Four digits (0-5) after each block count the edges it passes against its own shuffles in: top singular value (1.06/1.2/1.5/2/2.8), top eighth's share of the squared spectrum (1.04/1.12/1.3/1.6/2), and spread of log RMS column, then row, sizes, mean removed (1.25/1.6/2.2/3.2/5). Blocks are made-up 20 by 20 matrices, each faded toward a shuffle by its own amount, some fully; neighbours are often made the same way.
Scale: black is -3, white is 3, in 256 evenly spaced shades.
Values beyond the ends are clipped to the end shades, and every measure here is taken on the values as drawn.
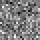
0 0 0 0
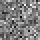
0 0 0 0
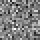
1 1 0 0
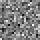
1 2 0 0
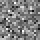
0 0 0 0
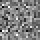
2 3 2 1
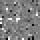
1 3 1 0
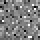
1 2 1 0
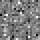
1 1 0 0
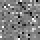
1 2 0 0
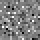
0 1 0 0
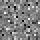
2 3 0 0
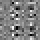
3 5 3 2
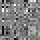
3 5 2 1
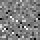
0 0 0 0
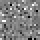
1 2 0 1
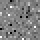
1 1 0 0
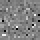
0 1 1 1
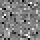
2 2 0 0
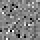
0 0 0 0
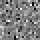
1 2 0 0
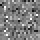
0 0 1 0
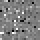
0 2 0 0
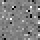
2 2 1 0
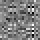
3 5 2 1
